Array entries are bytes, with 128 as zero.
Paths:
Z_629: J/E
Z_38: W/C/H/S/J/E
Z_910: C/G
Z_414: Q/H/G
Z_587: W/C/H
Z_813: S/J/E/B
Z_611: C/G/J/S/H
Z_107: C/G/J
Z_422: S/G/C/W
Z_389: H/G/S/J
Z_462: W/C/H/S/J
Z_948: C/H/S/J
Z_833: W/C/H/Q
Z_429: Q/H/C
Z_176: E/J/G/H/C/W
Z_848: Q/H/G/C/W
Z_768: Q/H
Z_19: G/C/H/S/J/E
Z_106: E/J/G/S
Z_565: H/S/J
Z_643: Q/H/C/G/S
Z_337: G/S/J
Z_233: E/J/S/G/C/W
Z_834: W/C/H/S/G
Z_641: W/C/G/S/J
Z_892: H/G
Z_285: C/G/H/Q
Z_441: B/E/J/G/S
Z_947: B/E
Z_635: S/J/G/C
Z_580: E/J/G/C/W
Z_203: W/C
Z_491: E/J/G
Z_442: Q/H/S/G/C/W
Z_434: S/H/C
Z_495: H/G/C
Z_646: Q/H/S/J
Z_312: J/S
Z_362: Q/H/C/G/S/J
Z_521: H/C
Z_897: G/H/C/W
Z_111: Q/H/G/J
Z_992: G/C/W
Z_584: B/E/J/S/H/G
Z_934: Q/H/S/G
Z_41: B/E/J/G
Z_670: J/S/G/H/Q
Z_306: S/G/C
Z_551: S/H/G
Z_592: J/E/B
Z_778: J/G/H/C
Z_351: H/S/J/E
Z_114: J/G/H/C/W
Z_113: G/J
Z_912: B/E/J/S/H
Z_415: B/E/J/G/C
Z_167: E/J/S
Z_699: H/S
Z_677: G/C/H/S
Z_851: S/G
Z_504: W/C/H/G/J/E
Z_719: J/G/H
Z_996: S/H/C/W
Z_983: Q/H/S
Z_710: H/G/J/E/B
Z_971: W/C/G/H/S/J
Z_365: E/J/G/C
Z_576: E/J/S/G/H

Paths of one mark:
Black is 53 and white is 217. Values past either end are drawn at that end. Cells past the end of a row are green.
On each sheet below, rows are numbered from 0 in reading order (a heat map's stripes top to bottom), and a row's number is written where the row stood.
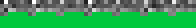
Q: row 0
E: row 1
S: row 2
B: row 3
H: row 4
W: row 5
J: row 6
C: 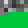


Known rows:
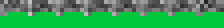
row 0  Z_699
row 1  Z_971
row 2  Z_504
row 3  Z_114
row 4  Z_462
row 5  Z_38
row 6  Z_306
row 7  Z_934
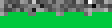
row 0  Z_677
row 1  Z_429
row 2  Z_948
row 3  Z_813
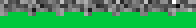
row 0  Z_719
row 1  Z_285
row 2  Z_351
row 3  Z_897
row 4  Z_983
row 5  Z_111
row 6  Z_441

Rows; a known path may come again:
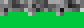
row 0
Z_910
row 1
Z_611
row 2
Z_992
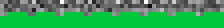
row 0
Z_551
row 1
Z_429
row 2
Z_167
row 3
Z_983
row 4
Z_365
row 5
Z_441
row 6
Z_312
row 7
Z_504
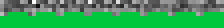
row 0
Z_114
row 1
Z_912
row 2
Z_351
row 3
Z_491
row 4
Z_710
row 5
Z_851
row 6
Z_306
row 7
Z_233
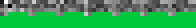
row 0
Z_592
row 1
Z_113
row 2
Z_111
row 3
Z_971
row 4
Z_948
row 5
Z_635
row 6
Z_19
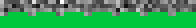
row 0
Z_834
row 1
Z_584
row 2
Z_813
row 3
Z_176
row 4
Z_203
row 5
Z_362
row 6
Z_565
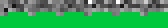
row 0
Z_587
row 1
Z_38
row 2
Z_434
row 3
Z_629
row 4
Z_415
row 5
Z_580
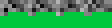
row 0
Z_848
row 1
Z_442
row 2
Z_422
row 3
Z_934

